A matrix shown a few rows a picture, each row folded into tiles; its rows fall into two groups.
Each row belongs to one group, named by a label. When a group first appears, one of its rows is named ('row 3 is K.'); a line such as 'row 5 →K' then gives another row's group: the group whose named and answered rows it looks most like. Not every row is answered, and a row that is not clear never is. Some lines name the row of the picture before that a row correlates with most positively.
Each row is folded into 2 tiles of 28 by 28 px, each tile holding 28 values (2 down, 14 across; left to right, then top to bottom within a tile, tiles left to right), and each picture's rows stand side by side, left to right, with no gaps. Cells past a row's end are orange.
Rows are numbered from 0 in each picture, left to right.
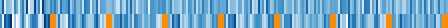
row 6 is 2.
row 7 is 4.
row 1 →2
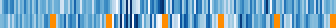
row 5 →2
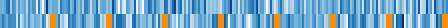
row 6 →2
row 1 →2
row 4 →4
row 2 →4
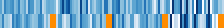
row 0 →2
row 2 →4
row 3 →2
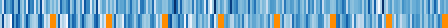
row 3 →4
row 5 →2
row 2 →2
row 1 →2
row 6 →4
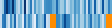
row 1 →4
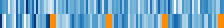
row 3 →4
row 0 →4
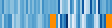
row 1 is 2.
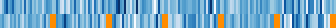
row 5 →2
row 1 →4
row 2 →4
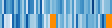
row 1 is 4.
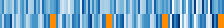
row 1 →4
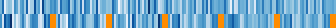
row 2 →4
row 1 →2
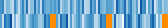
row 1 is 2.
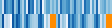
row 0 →2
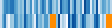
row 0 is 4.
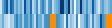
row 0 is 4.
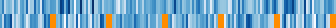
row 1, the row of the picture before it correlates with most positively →1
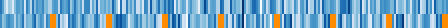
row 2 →4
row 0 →4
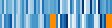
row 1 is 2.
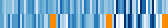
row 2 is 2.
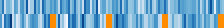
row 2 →4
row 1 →2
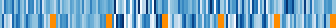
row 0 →2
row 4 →2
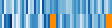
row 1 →4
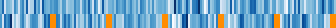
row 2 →2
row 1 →4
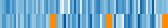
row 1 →4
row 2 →2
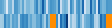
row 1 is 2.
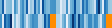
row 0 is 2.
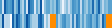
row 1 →4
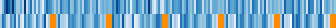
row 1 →2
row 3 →2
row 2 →4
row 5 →2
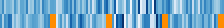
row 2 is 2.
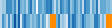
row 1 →2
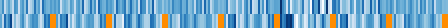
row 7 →2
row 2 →2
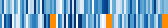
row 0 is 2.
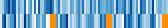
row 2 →2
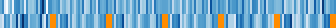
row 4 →2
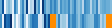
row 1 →2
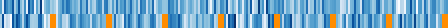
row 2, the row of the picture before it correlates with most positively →1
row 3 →4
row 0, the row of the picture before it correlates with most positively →1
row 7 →4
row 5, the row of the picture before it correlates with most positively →0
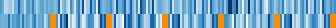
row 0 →4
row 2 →2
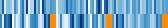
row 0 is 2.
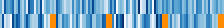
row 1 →4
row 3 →2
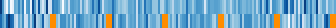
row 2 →4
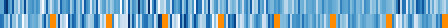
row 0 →4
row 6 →2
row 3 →2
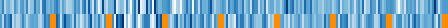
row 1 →4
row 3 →4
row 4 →2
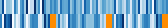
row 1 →2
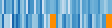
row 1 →4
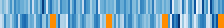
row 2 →2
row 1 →2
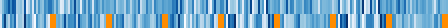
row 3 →4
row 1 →4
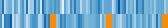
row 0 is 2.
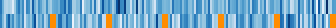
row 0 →4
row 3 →2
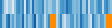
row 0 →4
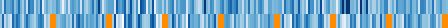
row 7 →2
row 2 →2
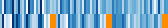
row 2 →4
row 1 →2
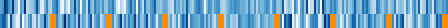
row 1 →4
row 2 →4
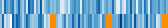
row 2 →4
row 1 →4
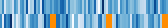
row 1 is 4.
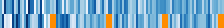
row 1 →4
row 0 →2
